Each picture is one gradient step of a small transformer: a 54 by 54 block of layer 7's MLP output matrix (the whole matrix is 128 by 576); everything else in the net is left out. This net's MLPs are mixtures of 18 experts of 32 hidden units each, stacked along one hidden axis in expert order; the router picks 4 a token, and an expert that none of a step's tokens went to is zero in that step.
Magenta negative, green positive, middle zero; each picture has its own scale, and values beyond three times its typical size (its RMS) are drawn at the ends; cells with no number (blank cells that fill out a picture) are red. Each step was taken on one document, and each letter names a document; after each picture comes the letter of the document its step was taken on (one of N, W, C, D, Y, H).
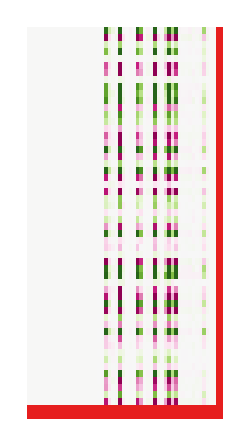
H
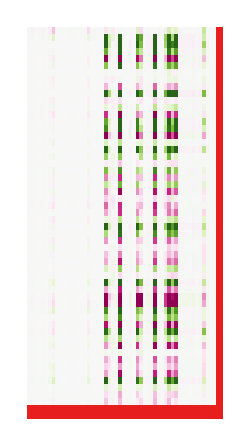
H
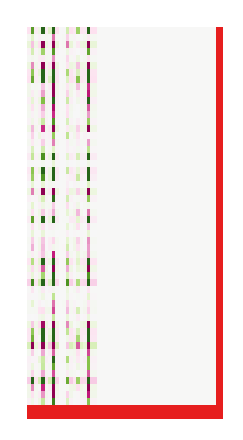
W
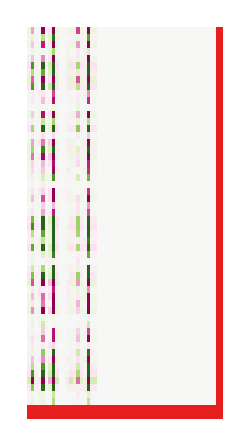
W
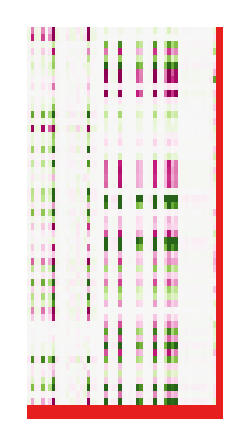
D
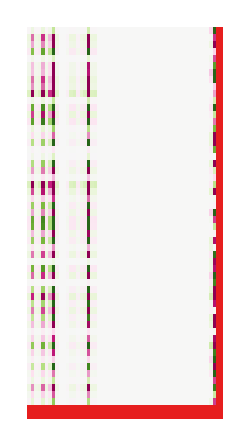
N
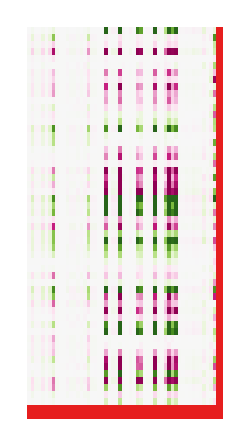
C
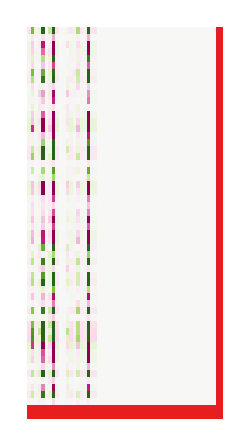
W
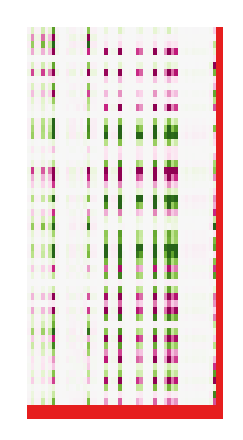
N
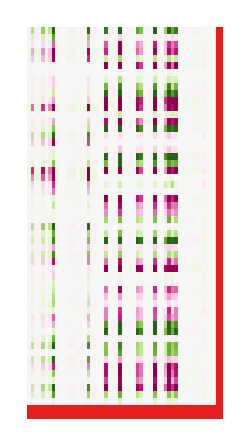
C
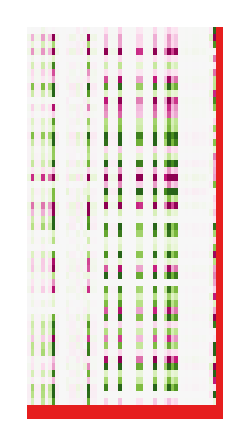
N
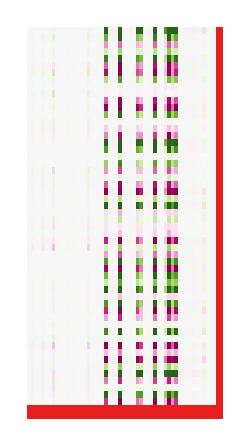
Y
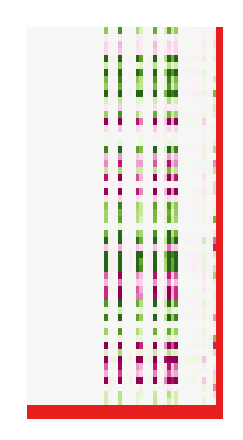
Y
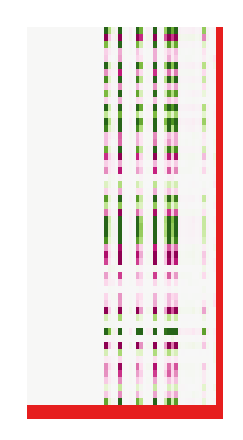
H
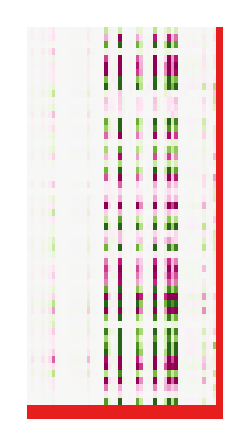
D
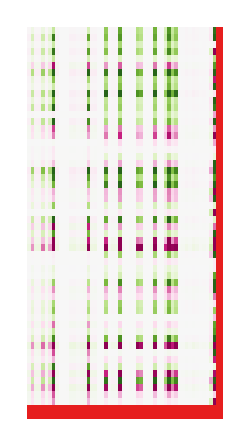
C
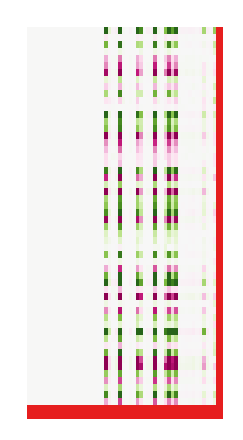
D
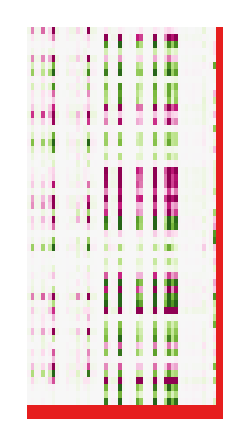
D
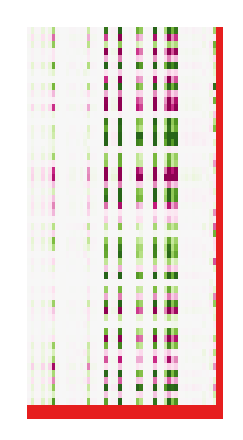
C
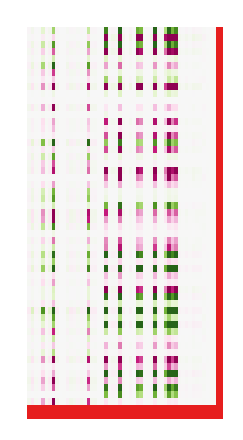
W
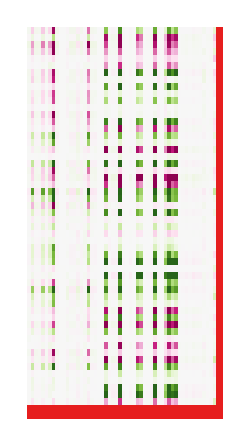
Y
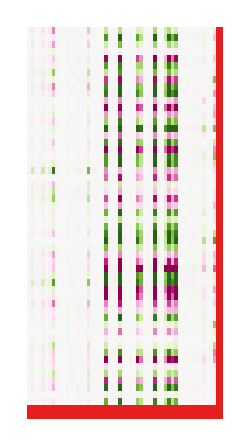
D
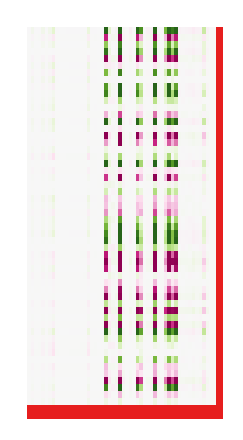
H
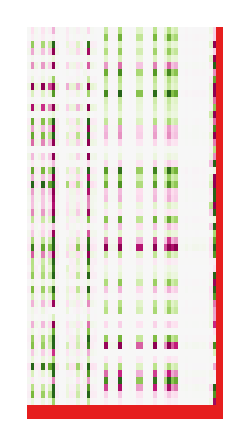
N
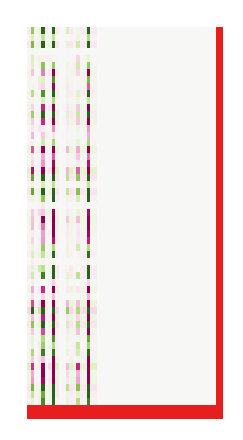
W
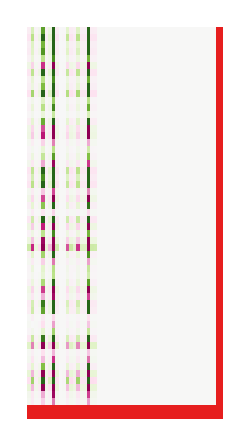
W
